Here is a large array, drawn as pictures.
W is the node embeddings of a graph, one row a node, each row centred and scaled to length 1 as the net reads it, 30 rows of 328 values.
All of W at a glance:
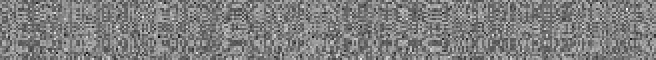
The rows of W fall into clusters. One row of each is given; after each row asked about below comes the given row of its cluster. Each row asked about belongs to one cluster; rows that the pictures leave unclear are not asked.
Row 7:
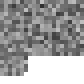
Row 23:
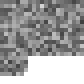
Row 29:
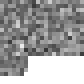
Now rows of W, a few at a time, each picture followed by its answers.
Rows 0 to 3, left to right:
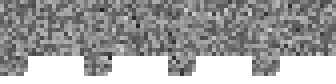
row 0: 29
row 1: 7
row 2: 23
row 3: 23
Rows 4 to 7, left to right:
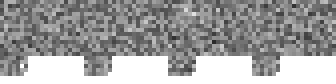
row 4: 7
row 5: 7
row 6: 23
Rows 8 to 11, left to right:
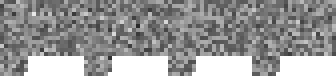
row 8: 23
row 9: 7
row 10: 23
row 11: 29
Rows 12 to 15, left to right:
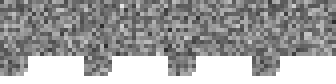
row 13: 29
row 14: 7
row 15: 29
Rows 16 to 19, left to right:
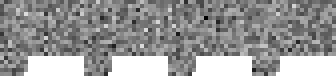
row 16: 23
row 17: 29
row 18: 29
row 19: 23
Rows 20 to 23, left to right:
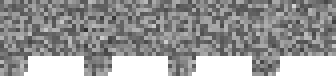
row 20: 7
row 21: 7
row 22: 7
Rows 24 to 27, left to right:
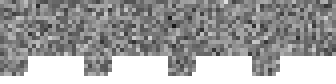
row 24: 23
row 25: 23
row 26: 29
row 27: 7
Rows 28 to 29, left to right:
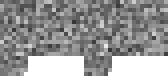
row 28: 29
